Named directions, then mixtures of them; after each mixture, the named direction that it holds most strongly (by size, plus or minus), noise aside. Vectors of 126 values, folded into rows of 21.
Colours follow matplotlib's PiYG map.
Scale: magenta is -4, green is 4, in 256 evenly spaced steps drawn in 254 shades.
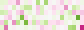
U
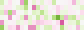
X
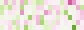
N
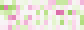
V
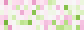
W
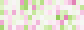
X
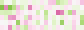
V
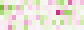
V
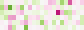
V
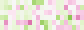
W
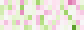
N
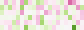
N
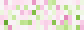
W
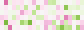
W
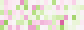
X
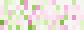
X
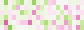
W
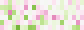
X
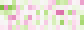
V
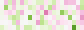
N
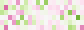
U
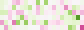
U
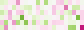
U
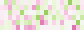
N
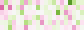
N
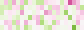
N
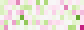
U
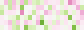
N
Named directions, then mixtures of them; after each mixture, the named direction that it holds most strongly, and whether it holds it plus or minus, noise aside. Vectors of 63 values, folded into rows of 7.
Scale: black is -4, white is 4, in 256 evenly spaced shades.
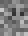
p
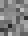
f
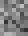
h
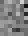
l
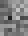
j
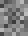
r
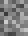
h, minus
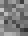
h, plus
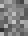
r, minus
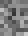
p, plus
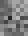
j, plus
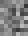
p, plus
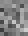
h, minus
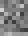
h, plus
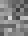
j, minus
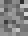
l, minus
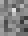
h, plus
